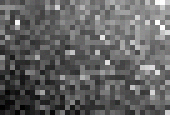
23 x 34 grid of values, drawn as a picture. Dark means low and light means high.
The ninth with the lowest average is the bottom left. No single row or column stands out from its neighbours. Fine speckle covers the field. There are no regular stripes. Overall the values sit about 40% of the way up the scale. The field climbs toward the top right. The ninth with the highest average is the top right.
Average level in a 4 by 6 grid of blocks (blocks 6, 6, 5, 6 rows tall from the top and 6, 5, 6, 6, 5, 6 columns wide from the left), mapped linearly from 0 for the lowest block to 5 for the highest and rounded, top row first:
323445 | 222344 | 112324 | 011223
